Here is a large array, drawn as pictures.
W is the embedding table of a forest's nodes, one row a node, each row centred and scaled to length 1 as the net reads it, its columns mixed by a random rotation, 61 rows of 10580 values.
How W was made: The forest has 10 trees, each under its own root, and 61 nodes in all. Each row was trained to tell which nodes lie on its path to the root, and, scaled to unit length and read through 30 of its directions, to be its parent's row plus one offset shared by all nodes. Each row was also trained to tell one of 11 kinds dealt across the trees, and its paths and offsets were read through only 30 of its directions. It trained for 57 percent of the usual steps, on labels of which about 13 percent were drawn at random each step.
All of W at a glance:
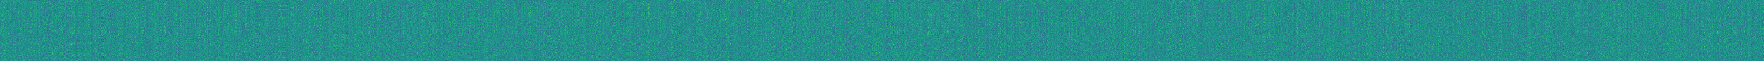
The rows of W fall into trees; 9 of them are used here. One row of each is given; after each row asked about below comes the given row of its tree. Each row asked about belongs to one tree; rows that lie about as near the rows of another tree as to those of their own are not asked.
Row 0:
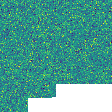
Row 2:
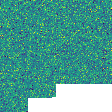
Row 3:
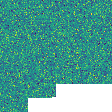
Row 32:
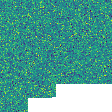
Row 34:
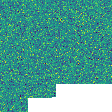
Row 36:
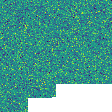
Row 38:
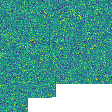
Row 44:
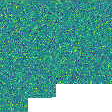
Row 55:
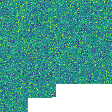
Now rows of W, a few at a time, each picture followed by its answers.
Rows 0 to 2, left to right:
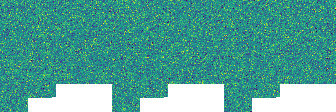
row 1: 44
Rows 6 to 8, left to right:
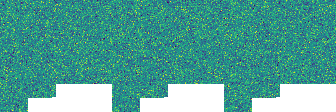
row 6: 32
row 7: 34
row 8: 32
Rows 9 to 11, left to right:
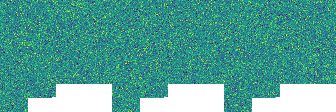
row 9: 36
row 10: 3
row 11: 55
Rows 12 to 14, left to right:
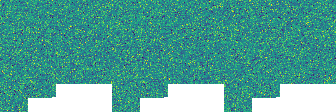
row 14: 34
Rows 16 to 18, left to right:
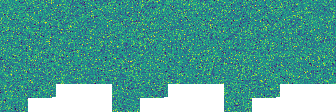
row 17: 36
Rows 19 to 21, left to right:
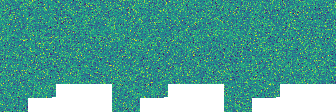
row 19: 34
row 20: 34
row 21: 38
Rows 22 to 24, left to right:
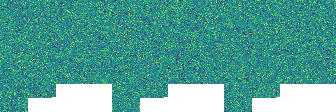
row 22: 36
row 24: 2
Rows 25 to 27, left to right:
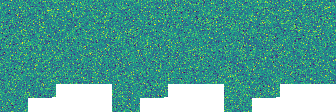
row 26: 3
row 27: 32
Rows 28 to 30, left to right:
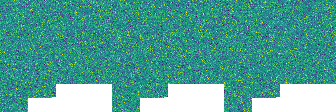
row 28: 55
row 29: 3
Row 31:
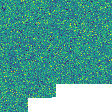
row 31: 32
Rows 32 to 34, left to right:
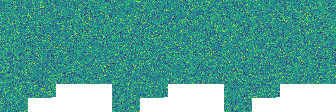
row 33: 55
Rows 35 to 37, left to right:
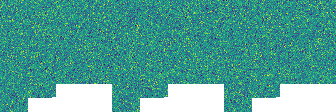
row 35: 0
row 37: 0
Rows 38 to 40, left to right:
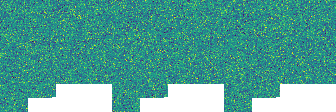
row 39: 36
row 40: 2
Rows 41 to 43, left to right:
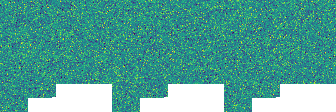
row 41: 36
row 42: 32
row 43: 55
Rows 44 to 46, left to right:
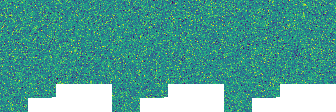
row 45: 3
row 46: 38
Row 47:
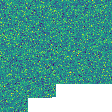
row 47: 32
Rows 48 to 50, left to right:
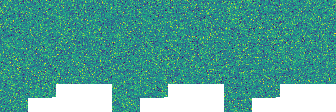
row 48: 2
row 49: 38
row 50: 44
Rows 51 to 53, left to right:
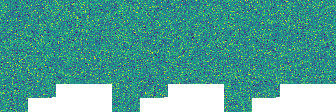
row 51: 36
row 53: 32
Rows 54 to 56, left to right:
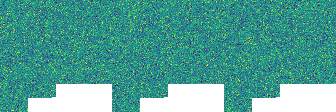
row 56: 36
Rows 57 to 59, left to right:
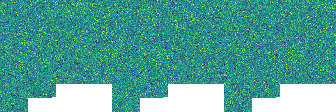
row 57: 36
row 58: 38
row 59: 32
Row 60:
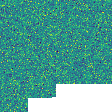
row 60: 0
